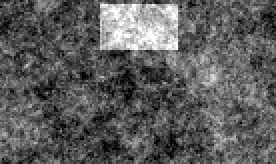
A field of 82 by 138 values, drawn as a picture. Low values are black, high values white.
The field is mottled with small blotches. An odd patch, higher than its surroundings, sits in the top middle. The values are skewed, with a long tail toward high values. The top middle is the ninth with the highest average.
